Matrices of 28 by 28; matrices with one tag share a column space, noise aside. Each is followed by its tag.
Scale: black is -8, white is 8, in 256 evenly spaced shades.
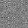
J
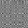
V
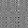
J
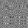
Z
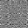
V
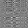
J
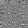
V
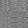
J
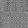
J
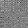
J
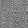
J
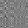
Z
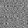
Z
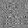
Z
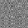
Z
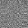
V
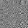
V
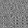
Z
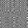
J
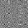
V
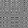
J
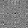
V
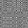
J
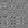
Z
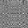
V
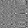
V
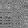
Z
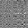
V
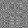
Z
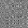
Z
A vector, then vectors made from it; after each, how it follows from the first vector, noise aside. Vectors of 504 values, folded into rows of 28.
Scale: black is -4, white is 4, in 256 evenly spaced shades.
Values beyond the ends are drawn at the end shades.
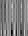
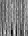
copied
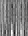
negated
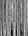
copied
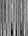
copied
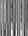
negated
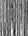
negated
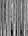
copied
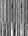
negated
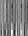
negated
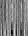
copied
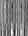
negated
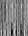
copied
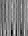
copied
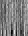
copied
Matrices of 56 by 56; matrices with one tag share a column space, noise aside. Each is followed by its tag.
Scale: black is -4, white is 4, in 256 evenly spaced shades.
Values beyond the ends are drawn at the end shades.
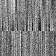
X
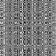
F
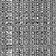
F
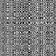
F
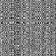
F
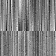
X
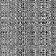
F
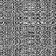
F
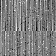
X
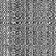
F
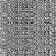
F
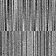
X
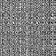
F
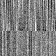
X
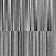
X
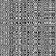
F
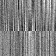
X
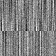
X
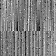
X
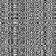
F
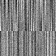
X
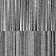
X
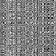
F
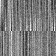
X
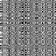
F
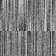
X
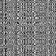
F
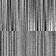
X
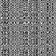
F
